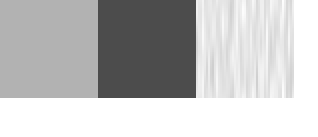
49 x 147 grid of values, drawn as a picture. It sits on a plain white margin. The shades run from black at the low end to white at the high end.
It is made of 1 by 3 panels. Panel 1,1: high, flat. Panel 1,2: low, flat. Panel 1,3: very high, streaked downward, faint in contrast.
